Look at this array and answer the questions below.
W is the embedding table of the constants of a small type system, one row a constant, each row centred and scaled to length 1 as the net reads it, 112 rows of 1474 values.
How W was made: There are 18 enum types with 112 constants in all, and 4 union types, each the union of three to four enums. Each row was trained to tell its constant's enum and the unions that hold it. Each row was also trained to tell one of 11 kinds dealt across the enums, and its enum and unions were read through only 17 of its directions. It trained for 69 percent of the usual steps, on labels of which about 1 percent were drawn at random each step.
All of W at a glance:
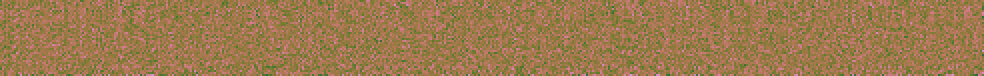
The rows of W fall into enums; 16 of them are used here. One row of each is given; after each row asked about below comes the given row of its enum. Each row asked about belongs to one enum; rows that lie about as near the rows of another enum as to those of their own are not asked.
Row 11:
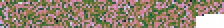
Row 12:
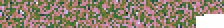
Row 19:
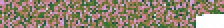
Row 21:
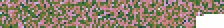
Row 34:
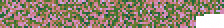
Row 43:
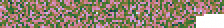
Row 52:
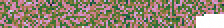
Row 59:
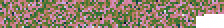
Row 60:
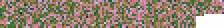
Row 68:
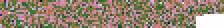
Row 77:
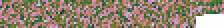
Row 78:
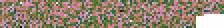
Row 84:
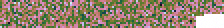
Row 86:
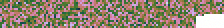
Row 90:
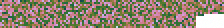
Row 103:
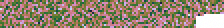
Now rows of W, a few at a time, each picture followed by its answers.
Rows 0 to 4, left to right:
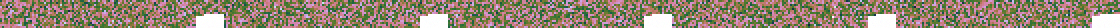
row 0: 19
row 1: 43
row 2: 21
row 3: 34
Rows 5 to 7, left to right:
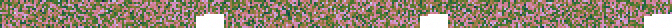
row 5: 78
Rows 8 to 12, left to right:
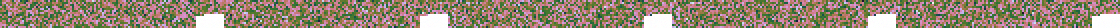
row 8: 60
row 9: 103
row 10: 11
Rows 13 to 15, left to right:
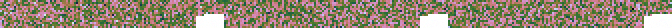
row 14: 34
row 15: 21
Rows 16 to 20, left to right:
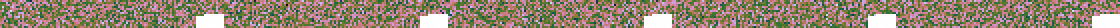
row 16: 52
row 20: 11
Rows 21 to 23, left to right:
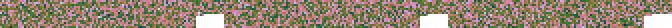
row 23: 68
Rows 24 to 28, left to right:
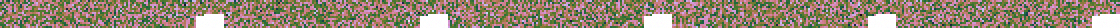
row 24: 52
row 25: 12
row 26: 52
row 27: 19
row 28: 11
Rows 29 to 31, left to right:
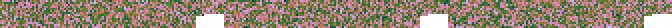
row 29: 78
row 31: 84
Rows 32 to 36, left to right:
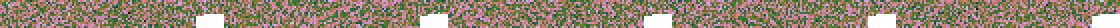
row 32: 86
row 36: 21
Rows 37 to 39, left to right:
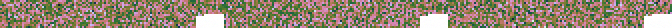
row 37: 60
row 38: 60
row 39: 68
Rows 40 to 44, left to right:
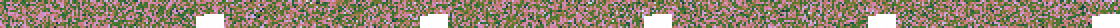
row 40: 86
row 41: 84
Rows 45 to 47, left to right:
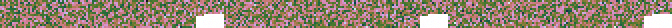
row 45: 84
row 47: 68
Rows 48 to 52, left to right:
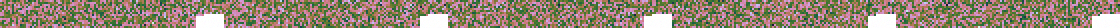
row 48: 11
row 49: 19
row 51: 59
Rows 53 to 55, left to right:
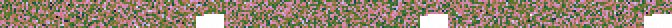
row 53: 12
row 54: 78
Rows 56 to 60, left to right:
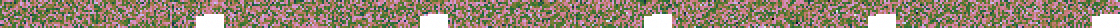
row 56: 52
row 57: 86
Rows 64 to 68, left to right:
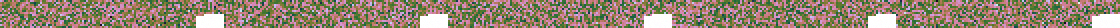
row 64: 59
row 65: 78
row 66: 21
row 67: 78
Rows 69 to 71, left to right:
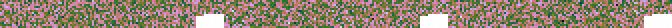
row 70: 84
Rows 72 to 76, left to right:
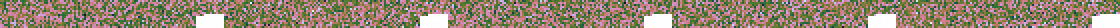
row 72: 86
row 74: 43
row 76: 12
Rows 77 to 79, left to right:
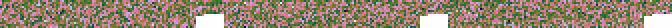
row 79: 12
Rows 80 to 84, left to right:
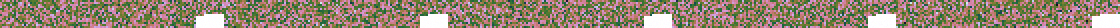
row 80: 68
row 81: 21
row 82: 11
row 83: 86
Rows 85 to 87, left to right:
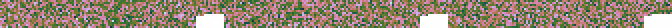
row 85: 43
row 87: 68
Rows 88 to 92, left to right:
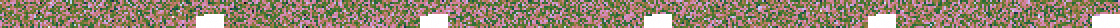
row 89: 84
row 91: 52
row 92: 59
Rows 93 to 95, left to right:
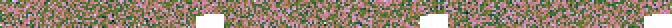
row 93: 78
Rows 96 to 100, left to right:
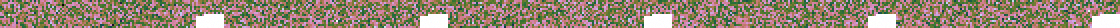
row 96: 43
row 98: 11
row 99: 43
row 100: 43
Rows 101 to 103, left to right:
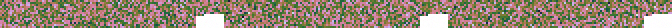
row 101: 52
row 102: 60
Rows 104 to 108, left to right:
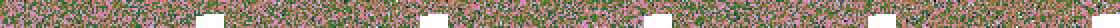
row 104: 34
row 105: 90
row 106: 103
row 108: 103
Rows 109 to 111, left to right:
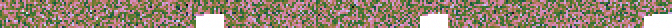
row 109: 21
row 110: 84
